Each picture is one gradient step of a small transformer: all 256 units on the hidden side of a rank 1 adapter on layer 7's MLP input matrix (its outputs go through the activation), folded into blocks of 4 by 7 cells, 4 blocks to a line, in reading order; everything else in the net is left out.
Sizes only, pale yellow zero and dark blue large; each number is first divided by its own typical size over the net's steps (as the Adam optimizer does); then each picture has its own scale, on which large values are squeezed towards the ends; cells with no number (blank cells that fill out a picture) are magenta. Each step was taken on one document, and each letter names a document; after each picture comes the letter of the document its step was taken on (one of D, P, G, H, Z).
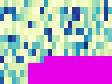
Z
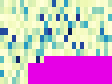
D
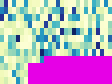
Z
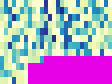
Z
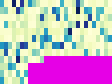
D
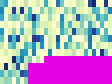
Z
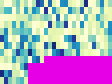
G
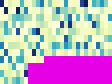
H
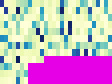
H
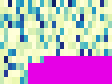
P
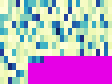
P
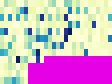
D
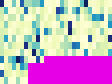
H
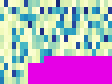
Z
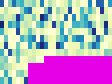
P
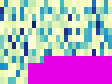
Z
